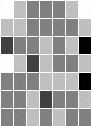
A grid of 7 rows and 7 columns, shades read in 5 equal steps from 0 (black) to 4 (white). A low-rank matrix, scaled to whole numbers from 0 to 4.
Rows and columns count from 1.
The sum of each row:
20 17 13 18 15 15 16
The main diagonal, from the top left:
4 3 2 3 3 2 2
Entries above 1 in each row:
7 7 5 6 6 6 7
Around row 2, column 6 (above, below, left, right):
3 3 2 3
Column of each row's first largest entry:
1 1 4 1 4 3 3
